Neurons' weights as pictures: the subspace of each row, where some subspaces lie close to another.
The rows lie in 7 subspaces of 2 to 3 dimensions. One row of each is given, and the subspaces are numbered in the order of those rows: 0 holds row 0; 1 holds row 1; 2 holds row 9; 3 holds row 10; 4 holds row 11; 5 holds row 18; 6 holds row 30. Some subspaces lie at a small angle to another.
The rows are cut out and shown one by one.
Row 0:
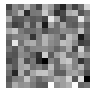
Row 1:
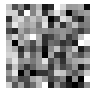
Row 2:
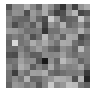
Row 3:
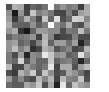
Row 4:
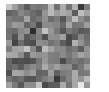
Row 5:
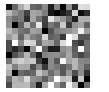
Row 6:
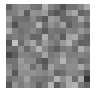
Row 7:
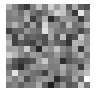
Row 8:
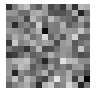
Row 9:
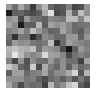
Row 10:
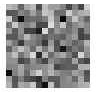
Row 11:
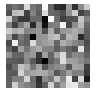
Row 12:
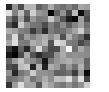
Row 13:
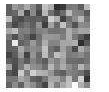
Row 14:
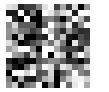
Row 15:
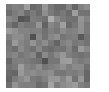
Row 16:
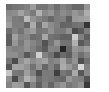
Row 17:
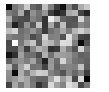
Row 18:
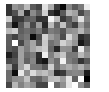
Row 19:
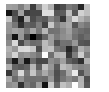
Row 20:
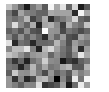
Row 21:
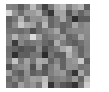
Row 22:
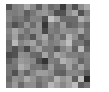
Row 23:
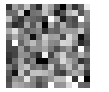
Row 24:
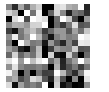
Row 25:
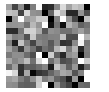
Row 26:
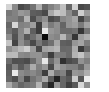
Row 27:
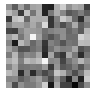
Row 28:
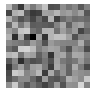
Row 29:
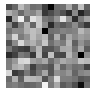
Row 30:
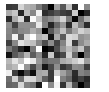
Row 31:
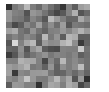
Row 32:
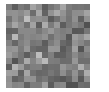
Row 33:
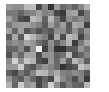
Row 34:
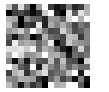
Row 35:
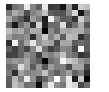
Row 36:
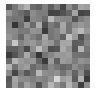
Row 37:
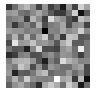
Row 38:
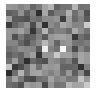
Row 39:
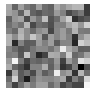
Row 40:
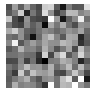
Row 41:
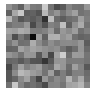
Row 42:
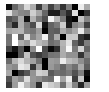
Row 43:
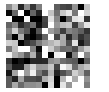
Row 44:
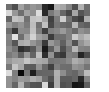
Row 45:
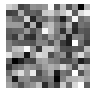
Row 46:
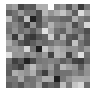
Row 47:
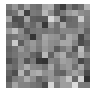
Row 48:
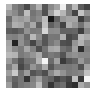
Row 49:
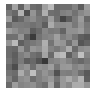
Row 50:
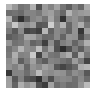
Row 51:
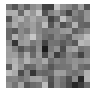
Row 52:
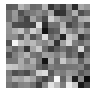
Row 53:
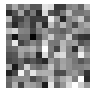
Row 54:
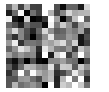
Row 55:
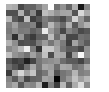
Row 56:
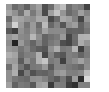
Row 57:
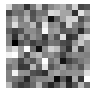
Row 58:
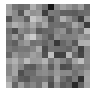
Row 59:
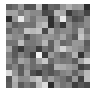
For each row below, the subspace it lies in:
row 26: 4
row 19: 2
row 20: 4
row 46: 3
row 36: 5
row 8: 4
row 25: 3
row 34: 2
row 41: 4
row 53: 5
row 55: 6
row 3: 4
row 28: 4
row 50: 3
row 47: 0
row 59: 3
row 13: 1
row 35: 4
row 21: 2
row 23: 0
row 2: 6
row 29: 3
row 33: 3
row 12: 2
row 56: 5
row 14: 6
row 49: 2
